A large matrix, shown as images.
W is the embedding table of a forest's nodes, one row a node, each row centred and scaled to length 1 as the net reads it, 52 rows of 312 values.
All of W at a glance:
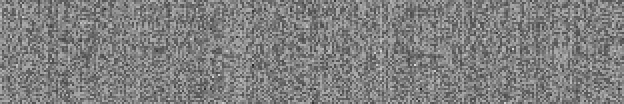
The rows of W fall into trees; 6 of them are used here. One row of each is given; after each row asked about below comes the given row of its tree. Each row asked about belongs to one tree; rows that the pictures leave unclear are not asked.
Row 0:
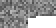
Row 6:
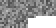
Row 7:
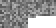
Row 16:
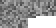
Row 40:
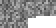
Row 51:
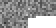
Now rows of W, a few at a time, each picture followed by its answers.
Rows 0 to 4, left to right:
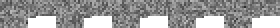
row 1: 6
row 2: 16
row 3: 16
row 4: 7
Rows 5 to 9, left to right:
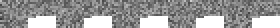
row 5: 7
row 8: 16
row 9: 40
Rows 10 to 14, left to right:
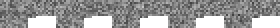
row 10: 16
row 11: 51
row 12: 51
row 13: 51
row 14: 6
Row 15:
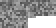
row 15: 40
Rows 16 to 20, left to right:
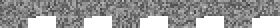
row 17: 40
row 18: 6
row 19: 0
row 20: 0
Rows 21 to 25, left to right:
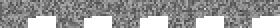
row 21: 16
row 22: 51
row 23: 40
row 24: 40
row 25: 40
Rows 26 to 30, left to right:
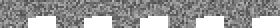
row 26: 40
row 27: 7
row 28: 7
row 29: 51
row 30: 40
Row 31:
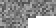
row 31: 51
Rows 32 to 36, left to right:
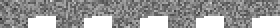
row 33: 7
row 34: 51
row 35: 16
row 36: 40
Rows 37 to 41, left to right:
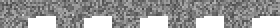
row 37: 0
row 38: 6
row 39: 40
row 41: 0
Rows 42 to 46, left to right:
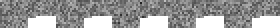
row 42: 16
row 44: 6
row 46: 16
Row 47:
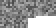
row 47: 6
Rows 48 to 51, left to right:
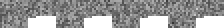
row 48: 16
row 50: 16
